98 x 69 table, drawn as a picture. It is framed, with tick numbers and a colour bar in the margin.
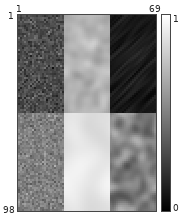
It is made of 2 by 3 panels. Panel 1,1: low, fine-grained. Panel 1,2: high, blotchy, faint in contrast. Panel 1,3: very low, slanting up to the right, faint in contrast. Panel 2,1: middling, fine-grained. Panel 2,2: very high, smooth, faint in contrast. Panel 2,3: middling, blotchy.
